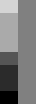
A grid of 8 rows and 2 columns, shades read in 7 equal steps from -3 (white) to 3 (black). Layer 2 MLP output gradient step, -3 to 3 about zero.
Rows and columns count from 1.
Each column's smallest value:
-2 0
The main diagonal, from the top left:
-2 0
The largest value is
3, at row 8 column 1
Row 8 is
3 0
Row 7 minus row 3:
3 0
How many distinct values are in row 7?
2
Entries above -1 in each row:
1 1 1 1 2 2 2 2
